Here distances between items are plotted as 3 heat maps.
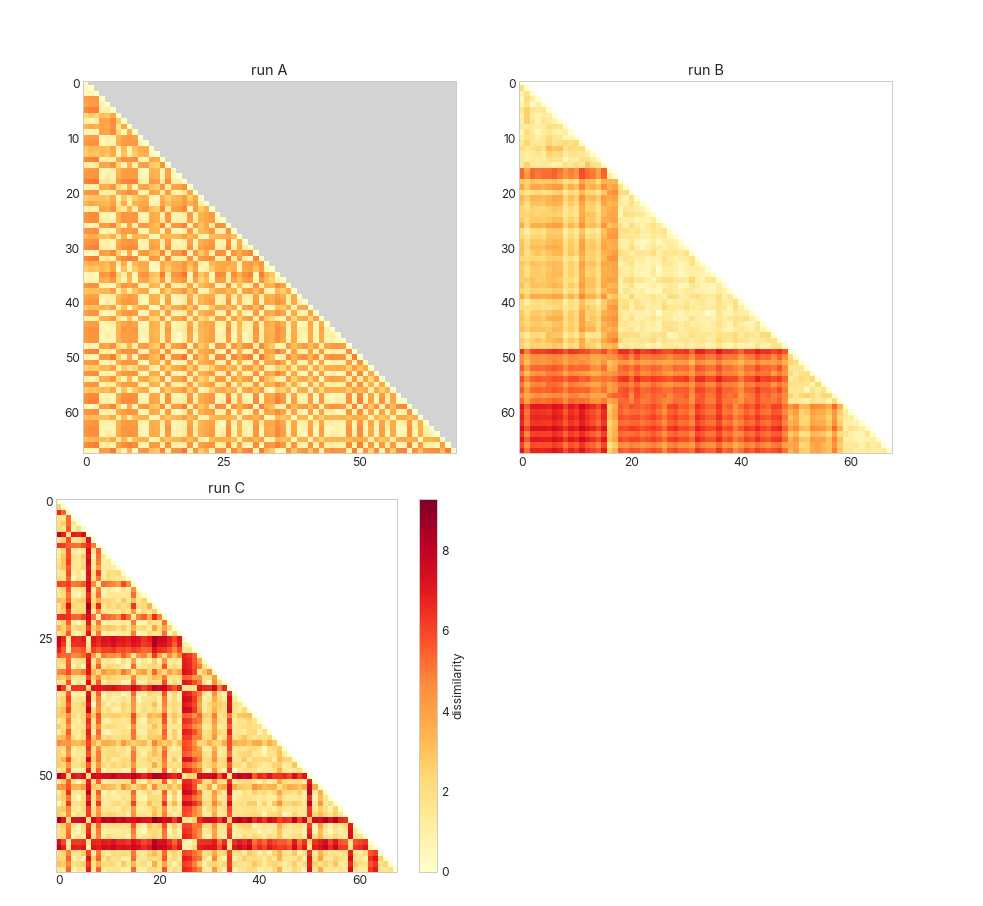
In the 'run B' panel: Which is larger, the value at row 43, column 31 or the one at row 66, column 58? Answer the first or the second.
the second
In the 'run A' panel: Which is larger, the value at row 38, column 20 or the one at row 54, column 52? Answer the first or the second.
the first
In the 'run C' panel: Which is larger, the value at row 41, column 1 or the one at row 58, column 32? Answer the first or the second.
the second
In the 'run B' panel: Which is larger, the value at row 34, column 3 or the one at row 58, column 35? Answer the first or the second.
the second
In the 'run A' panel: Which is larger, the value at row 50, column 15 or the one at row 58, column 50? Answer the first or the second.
the second
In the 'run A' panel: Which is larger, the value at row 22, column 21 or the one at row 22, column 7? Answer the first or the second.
the second
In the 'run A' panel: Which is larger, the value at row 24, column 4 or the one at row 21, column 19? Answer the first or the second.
the second
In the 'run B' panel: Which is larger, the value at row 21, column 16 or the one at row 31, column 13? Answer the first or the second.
the first
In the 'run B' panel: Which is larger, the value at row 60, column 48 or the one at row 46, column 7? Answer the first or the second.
the first
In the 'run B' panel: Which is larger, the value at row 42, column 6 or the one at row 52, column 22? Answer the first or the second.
the second
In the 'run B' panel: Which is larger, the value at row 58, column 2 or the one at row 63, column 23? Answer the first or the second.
the second
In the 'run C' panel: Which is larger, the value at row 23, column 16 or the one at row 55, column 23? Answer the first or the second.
the second
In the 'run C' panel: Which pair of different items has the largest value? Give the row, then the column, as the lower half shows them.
58, 19
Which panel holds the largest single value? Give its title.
run C
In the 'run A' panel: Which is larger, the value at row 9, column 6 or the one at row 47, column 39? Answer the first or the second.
the first
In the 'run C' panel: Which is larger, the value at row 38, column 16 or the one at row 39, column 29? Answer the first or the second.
the second
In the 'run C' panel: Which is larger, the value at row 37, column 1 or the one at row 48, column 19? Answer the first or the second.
the second
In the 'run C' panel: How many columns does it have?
68
